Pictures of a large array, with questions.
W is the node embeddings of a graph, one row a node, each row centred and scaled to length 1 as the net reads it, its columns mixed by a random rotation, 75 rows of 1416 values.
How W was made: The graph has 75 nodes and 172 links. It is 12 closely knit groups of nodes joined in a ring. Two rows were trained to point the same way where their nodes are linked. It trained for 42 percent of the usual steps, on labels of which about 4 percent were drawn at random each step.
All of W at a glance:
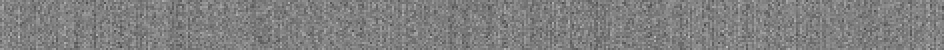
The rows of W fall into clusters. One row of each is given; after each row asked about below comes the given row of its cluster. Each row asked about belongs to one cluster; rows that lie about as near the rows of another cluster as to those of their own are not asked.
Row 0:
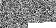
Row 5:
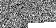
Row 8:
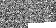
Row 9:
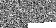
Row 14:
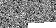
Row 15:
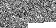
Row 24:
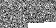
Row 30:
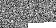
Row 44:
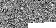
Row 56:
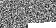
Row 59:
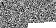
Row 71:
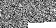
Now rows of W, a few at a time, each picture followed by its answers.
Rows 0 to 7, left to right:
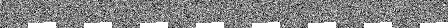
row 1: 71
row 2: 44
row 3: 30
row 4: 30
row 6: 71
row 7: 44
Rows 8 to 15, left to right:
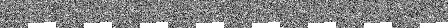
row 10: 9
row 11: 8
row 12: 8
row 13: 9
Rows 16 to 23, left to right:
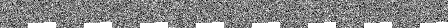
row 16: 44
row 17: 59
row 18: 14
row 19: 44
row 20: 59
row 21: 8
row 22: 5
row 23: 59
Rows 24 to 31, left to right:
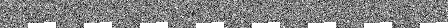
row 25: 5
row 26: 9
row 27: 15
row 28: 9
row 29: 56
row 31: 71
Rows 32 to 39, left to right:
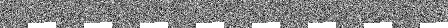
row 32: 56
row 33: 8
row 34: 0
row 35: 56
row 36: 14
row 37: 0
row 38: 24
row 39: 71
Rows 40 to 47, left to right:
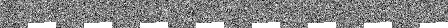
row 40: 8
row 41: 30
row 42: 71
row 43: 15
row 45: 24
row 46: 59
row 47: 30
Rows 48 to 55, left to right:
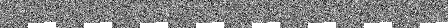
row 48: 9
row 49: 9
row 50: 71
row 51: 71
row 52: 0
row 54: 15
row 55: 15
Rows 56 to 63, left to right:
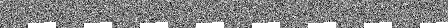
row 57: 0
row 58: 24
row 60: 56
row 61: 15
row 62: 24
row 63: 5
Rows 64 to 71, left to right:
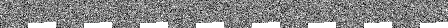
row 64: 5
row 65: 30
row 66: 8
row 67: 44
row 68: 59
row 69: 14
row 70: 5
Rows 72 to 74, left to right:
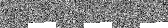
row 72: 44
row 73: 9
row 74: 14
